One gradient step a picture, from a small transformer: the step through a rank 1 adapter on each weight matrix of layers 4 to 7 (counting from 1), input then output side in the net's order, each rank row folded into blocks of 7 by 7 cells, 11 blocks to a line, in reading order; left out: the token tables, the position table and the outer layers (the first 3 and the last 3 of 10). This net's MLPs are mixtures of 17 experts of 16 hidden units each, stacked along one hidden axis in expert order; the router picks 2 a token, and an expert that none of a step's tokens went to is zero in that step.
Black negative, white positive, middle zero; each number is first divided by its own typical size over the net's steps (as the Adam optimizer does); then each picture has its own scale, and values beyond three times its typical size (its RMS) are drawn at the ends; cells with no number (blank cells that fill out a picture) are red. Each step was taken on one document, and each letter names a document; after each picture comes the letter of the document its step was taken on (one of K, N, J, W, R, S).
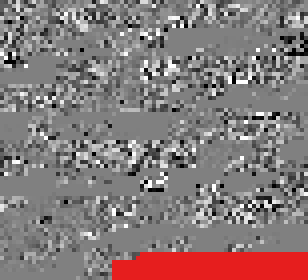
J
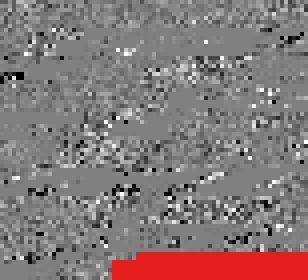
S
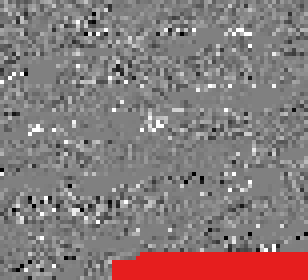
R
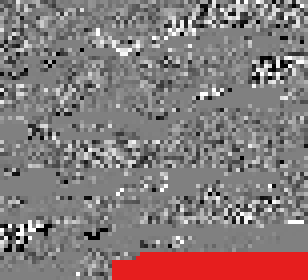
J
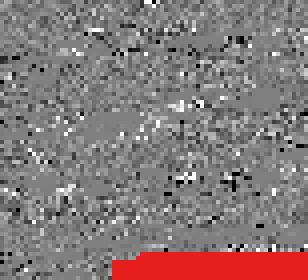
R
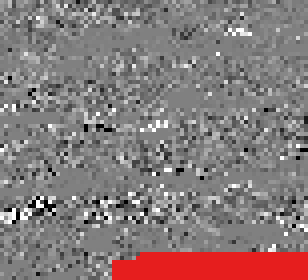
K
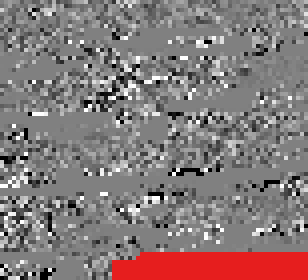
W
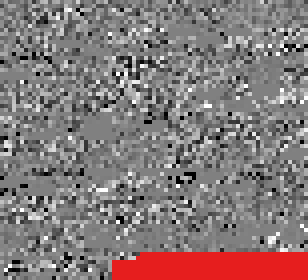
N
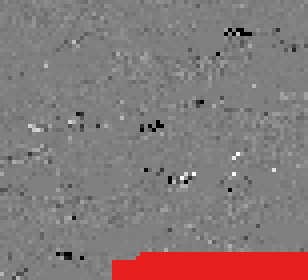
R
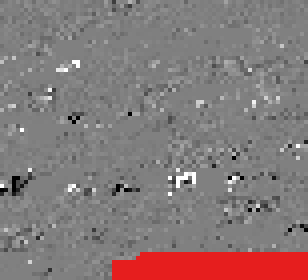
K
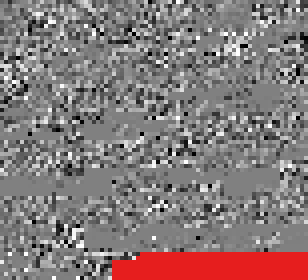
N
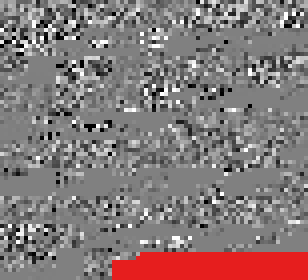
J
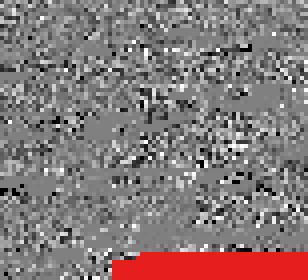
N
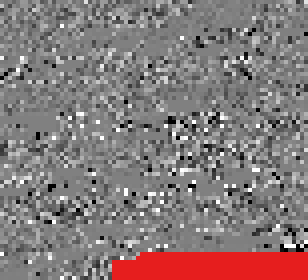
K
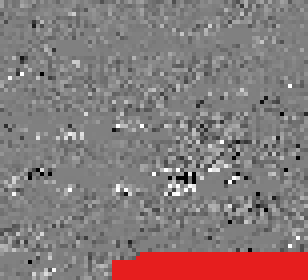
K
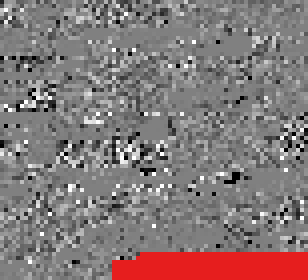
K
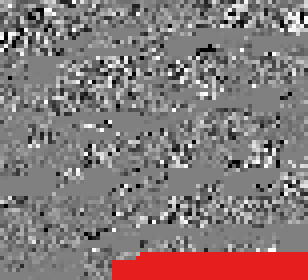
J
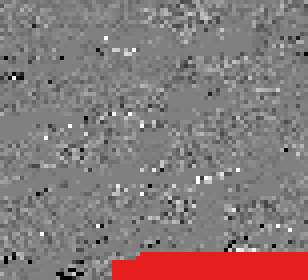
S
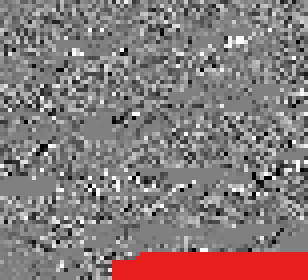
N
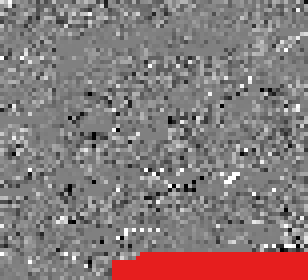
K
